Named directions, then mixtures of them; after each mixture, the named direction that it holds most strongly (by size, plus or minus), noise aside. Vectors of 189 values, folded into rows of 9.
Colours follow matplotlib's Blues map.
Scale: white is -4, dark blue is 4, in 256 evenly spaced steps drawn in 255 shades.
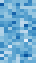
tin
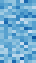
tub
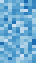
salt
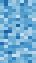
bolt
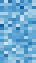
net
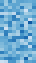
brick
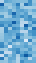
tin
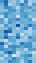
bolt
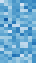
salt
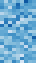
tub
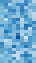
bolt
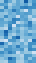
salt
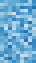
tin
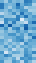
tub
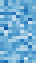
brick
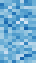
tub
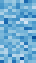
tub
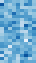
tin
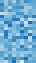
brick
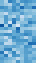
net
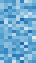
tub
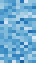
tub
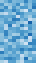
brick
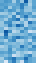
brick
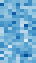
tin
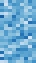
brick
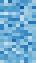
net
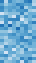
net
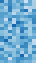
salt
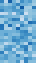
net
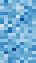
net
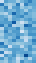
tin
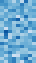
bolt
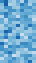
bolt
